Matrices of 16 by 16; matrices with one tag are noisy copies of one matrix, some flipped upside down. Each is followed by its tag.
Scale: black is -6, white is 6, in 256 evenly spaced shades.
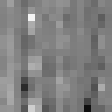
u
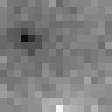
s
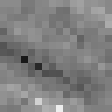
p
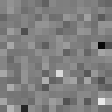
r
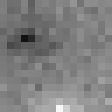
s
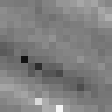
p
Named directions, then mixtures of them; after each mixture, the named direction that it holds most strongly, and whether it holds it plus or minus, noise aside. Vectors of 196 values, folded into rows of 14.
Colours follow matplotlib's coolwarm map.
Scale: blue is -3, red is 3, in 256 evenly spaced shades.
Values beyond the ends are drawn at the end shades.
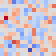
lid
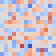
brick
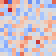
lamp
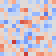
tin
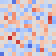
brick, plus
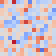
brick, minus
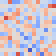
lid, plus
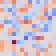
tin, plus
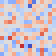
brick, plus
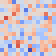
lid, plus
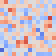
tin, minus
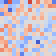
lamp, minus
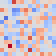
lid, minus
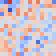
lamp, minus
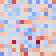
tin, plus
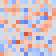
tin, minus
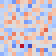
brick, plus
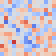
tin, plus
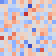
brick, plus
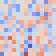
tin, plus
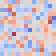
brick, plus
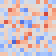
tin, minus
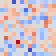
lid, plus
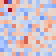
lamp, plus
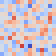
brick, plus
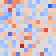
lamp, plus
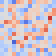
brick, plus
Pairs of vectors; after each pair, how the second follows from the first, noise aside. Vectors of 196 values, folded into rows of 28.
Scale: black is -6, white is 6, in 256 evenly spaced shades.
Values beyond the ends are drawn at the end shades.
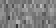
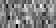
scaled up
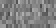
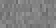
shrunk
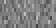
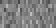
reversed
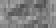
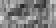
scaled up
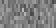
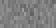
shrunk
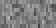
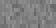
shrunk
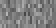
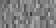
reversed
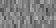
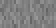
shrunk
